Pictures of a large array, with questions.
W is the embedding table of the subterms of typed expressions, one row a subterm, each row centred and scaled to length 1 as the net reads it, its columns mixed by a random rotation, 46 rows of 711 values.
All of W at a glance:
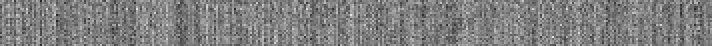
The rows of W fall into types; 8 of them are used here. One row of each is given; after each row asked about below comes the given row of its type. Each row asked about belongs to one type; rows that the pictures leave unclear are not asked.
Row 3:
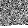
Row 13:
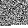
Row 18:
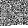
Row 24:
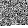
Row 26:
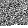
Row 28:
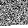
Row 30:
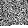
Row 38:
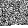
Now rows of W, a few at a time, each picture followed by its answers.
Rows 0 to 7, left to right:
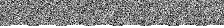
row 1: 13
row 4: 24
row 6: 38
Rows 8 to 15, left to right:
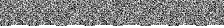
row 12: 3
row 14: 24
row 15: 38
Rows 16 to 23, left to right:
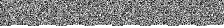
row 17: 38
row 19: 28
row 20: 38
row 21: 18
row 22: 18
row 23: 28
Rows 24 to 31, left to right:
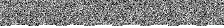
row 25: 24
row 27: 28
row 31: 24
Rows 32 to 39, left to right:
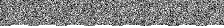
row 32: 30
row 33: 18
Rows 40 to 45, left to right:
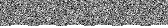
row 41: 18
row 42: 3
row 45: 13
